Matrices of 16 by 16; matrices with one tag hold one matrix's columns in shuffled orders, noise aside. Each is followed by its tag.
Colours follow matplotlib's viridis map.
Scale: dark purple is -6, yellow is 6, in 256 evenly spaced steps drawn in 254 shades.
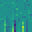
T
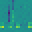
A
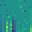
T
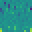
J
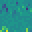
J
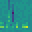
A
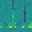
A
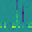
A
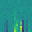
T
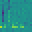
A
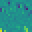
J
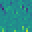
J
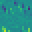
J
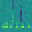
A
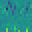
J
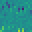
J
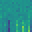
T
